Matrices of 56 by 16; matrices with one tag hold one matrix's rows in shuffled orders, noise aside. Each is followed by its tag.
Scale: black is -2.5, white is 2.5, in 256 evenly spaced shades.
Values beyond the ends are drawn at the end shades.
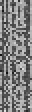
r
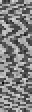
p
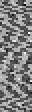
p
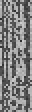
r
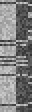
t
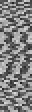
p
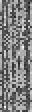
r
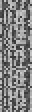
r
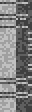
t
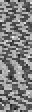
p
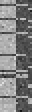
t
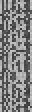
r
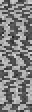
p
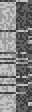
t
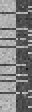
t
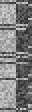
t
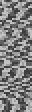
p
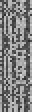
r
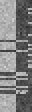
t
